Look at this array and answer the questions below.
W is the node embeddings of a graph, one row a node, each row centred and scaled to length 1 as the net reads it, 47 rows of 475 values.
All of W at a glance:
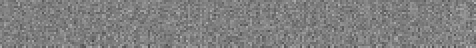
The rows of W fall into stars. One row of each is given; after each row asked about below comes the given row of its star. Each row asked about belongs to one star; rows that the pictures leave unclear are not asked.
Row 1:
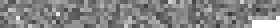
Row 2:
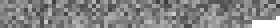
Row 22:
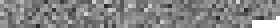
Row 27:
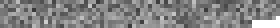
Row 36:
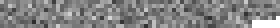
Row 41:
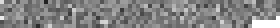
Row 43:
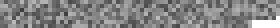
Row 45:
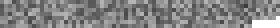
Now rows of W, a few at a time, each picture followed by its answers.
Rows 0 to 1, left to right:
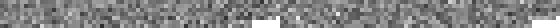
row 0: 36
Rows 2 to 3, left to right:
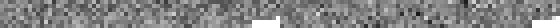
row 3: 27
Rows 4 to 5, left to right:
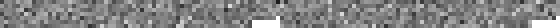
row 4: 22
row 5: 43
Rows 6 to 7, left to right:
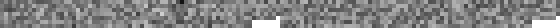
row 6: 27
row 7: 41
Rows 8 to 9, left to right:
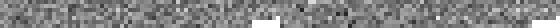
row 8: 22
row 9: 43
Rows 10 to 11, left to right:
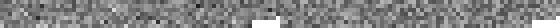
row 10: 41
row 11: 36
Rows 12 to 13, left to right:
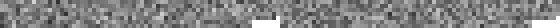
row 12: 43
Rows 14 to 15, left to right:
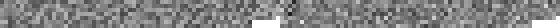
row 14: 22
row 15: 36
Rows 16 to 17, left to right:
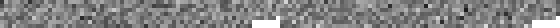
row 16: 22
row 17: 41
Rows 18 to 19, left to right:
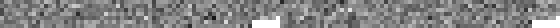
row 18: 45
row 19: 22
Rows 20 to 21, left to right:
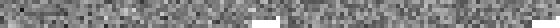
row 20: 43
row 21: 27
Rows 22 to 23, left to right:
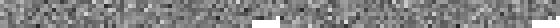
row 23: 43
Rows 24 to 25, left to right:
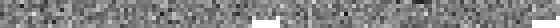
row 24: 45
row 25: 43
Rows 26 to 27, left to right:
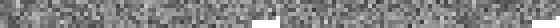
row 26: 27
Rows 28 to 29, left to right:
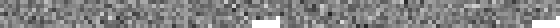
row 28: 36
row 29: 27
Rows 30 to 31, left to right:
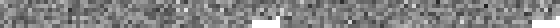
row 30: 1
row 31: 22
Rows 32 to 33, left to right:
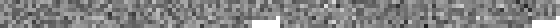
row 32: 43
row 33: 45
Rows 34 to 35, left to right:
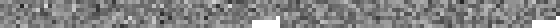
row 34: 45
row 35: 1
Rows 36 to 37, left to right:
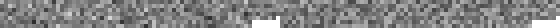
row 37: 2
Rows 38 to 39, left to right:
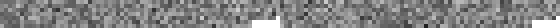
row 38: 2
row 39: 36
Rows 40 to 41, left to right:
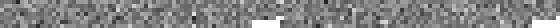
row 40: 2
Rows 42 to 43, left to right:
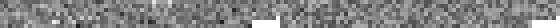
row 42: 27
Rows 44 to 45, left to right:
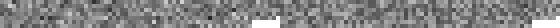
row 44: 36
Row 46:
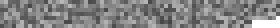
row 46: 1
